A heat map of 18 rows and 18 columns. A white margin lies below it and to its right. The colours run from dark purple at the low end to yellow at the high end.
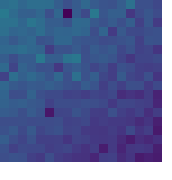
Histogram: bell-shaped. Mirror symmetry: none. Ninth with the highest average: top left. Ninth with the lowest average: bottom right. Slope: up to the top left.
